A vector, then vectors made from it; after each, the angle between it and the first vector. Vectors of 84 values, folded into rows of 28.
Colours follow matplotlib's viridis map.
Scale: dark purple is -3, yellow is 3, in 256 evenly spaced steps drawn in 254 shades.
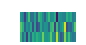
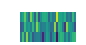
nearly opposite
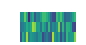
partly opposed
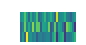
nearly opposite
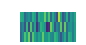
partly aligned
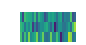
partly aligned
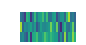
partly aligned
